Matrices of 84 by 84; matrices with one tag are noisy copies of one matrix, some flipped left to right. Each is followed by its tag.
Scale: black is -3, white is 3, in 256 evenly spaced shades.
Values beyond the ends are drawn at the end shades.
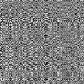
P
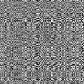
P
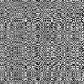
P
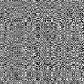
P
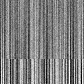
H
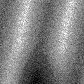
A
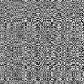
P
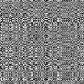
P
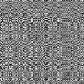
P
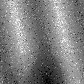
A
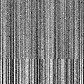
H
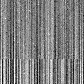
H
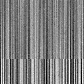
H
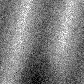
A
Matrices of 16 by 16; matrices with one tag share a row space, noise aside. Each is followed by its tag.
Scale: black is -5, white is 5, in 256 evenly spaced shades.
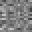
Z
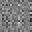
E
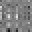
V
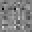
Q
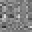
Z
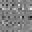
E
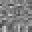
Z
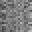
Z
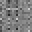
V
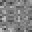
Z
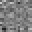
Z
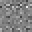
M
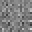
E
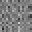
E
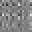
E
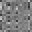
V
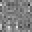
V
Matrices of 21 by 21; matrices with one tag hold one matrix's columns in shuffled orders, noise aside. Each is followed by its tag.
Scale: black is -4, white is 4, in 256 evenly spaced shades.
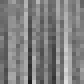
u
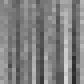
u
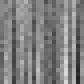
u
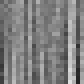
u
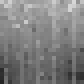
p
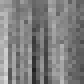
u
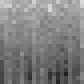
p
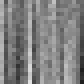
u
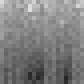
p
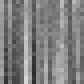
u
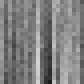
u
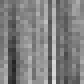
u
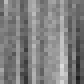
u
